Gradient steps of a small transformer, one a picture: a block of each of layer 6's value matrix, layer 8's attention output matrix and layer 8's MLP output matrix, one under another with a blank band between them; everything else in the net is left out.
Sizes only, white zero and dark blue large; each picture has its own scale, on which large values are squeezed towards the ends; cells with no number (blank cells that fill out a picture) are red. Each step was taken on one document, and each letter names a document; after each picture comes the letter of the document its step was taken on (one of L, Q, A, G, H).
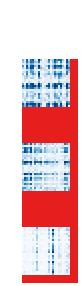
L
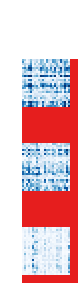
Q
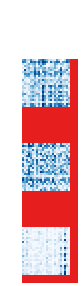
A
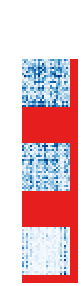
A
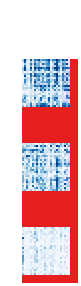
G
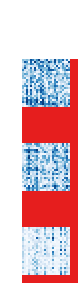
G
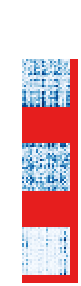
A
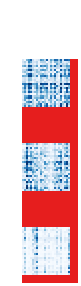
Q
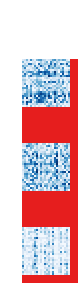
G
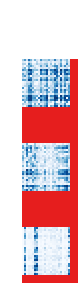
Q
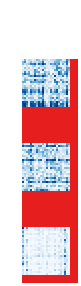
A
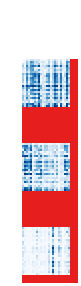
L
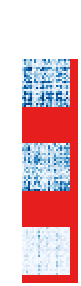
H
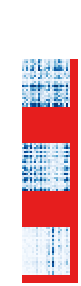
L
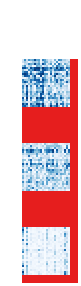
A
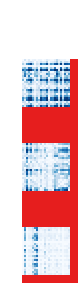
Q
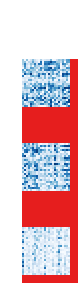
G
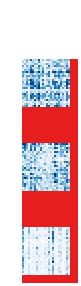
L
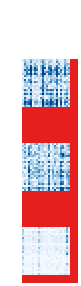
H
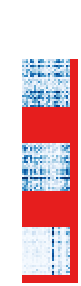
L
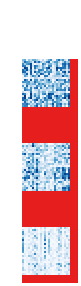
G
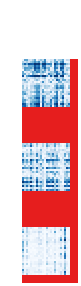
A
